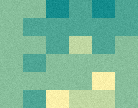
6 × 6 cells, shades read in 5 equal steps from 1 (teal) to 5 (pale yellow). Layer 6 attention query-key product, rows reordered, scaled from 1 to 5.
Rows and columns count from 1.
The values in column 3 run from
1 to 5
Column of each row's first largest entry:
1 1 4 1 5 3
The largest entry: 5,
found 2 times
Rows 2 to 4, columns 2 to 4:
2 2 2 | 3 2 4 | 2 3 3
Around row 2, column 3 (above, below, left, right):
1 2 2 2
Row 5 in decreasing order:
5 3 3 3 3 3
